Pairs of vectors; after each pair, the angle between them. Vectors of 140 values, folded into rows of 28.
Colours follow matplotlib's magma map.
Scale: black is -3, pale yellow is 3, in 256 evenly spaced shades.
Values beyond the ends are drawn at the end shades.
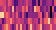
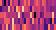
orthogonal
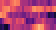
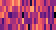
partly aligned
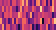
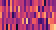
orthogonal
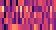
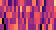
partly aligned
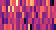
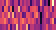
partly opposed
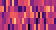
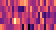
partly aligned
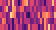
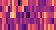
nearly parallel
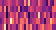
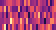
nearly parallel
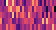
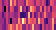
orthogonal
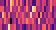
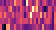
partly aligned
